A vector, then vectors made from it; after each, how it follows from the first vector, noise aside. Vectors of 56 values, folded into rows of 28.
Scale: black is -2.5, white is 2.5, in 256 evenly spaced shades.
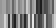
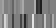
partly zeroed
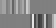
partly zeroed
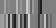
partly zeroed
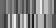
negated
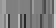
partly zeroed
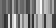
negated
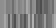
shrunk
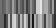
negated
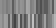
shrunk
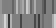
partly zeroed
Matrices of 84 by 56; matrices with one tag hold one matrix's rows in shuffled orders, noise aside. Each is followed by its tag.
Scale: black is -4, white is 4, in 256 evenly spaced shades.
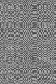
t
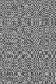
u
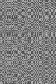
u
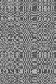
t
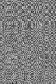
u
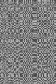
t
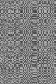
t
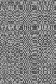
t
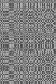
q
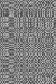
q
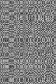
q
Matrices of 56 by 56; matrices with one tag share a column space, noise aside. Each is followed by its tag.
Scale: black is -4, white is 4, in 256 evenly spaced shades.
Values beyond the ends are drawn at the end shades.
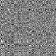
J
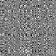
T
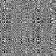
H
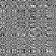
T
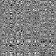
J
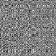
T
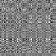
H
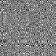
J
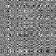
T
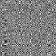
J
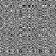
T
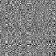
J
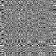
J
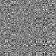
J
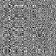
T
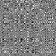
H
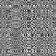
T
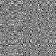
J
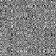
T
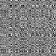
T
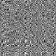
J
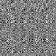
H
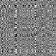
T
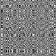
T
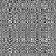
H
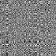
J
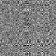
J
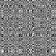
T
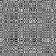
H
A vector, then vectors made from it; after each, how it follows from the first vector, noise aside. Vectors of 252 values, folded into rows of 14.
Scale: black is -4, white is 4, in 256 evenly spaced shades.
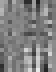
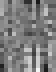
copied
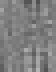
shrunk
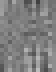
shrunk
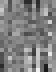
copied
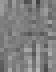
shrunk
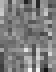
copied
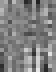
copied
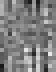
copied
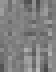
shrunk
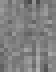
shrunk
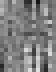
copied
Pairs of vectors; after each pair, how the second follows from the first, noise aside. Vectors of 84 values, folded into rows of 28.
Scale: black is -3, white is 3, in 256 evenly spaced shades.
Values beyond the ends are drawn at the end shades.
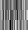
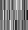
negated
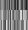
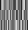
shuffled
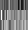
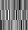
shuffled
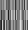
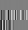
partly zeroed
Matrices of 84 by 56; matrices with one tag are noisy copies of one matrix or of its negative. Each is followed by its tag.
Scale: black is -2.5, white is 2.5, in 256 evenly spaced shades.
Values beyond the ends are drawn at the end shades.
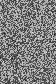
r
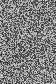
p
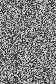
r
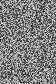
r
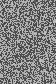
p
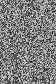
r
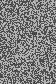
p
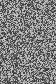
r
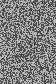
p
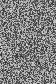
p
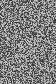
p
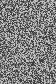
p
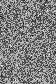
r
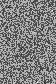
p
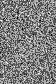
p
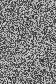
p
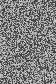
p
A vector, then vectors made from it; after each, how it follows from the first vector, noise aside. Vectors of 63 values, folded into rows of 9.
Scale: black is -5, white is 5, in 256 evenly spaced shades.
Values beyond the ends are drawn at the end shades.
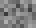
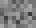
reversed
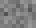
shrunk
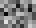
scaled up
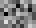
scaled up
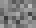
reversed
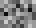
scaled up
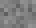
shrunk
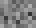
reversed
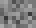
reversed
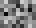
scaled up
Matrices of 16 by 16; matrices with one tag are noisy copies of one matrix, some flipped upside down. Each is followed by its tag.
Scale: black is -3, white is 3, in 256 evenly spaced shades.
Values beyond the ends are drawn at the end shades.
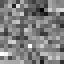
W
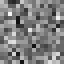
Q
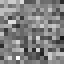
W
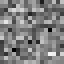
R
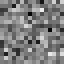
R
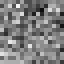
W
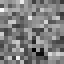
W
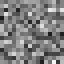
R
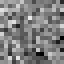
W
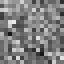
W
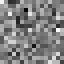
Q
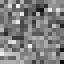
W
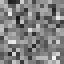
Q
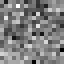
W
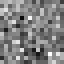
W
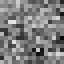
W
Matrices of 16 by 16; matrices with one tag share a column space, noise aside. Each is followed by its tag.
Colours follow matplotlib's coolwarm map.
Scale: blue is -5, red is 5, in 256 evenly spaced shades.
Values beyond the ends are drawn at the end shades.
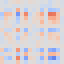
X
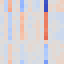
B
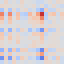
X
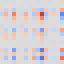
X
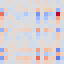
X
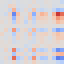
X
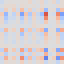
X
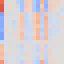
B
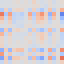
X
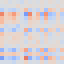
X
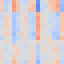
B
